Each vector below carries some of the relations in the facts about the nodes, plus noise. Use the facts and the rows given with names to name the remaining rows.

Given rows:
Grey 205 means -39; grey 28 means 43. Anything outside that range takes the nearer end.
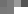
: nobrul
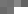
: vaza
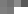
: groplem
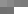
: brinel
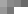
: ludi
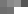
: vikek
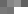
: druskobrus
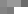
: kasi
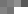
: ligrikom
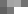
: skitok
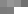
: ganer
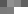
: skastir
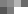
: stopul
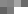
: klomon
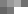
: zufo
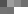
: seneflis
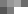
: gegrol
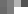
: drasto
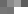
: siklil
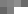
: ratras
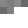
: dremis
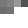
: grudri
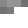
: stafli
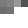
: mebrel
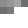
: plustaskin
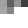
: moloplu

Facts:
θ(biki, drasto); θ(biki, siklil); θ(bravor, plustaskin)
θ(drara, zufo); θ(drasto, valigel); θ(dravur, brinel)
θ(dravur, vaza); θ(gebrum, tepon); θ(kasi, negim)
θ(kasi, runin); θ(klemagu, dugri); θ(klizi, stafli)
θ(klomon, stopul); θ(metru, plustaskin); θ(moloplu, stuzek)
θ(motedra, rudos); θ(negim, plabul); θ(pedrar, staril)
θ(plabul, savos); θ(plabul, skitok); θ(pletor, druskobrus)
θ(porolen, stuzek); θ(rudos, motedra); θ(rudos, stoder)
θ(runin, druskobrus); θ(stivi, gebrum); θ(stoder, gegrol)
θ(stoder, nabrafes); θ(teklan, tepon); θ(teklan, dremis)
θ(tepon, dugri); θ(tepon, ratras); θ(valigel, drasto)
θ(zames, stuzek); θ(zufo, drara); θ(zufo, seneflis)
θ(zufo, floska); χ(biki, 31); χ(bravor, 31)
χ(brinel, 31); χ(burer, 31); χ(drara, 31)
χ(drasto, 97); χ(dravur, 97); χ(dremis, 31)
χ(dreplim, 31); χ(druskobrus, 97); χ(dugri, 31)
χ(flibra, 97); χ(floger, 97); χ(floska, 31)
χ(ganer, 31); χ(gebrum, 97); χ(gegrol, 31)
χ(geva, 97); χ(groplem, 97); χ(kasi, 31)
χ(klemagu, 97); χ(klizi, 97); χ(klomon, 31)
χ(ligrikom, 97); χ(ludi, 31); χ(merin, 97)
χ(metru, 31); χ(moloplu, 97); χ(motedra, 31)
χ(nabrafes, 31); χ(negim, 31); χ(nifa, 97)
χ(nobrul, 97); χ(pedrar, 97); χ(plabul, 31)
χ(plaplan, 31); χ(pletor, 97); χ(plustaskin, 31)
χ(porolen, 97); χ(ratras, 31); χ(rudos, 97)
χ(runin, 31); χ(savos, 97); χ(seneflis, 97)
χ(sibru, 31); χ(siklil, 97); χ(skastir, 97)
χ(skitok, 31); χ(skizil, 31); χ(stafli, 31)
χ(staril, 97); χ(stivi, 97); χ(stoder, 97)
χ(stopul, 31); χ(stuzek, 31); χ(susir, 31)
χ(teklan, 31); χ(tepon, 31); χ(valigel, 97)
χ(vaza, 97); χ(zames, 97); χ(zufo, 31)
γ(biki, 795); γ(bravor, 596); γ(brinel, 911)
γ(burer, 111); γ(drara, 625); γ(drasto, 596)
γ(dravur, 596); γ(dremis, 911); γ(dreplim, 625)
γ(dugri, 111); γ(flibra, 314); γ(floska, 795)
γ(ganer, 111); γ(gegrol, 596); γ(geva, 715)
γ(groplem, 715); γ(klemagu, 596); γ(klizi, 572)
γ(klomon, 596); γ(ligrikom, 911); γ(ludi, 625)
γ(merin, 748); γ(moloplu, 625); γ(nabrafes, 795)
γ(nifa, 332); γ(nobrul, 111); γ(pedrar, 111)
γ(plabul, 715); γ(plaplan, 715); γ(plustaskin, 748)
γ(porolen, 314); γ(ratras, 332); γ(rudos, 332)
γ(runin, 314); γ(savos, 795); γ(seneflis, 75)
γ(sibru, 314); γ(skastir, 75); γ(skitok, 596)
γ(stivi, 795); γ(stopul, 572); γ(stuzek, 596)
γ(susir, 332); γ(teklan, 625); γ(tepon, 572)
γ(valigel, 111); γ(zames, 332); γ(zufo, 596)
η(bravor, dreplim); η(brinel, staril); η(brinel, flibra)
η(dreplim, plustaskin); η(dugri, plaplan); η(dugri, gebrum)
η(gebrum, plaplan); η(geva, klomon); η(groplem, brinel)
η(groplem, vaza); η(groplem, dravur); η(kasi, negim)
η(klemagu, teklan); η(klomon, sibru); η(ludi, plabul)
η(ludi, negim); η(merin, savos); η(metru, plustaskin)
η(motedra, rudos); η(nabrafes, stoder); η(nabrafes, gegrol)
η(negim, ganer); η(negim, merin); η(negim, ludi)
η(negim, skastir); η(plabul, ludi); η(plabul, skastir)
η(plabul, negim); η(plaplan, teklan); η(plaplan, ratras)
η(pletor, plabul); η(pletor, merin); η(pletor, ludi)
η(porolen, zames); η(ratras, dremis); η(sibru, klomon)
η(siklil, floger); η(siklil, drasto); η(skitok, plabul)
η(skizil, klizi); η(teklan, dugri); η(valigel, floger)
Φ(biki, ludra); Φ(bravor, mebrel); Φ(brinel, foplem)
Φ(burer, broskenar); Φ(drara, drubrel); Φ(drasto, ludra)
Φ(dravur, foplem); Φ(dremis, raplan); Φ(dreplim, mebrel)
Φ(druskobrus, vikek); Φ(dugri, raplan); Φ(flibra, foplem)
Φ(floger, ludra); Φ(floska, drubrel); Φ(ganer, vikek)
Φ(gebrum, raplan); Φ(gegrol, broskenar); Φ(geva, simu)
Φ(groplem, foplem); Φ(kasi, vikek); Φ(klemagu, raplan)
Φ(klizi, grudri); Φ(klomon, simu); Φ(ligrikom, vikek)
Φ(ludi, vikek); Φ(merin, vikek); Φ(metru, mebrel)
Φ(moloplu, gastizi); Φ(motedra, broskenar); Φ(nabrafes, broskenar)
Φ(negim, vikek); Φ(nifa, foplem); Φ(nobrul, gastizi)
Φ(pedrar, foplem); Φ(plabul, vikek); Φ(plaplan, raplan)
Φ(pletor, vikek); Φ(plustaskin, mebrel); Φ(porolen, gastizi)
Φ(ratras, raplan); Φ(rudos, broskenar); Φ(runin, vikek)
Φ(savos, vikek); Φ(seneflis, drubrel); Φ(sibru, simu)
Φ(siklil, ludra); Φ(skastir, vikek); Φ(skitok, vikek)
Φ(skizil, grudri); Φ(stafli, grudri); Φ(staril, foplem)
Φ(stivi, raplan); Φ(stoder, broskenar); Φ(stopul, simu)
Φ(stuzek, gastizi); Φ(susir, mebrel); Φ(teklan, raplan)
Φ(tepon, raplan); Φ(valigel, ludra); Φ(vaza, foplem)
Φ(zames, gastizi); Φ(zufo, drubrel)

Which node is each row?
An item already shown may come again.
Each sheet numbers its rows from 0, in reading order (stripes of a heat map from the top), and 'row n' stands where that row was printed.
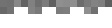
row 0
vaza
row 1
flibra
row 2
plaplan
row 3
savos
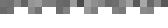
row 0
vaza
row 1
floska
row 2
gebrum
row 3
biki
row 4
valigel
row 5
teklan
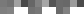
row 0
pedrar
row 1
merin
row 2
gebrum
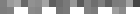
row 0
skizil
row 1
metru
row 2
rudos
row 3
flibra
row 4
porolen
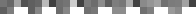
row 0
dravur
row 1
klemagu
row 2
klizi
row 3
staril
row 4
zames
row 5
plustaskin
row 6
porolen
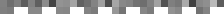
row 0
flibra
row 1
stivi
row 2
metru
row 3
pletor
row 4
drara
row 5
pletor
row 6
zames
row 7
bravor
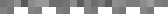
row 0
ligrikom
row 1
kasi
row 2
geva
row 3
flibra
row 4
sibru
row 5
runin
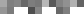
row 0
dreplim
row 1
tepon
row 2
stuzek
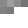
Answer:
plabul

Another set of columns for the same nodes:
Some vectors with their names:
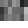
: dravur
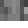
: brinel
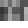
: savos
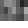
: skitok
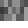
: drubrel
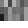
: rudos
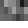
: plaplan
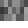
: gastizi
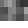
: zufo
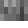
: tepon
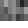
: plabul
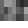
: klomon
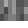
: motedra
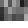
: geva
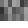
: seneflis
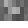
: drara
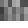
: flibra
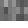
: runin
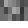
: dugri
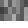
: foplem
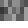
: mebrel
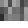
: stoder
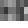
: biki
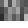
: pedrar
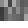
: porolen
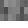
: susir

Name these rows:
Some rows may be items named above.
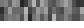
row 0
dravur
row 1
pedrar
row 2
zufo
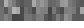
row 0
teklan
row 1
stopul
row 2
plustaskin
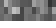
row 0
ludi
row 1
dremis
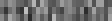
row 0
nabrafes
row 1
pedrar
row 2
metru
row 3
siklil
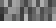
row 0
valigel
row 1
gebrum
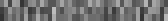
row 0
ligrikom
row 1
stivi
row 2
runin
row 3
tepon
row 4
merin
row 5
valigel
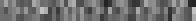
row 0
runin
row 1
dreplim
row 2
flibra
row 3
stuzek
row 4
bravor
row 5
sibru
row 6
drasto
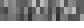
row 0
metru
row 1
klizi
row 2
moloplu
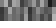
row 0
druskobrus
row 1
klemagu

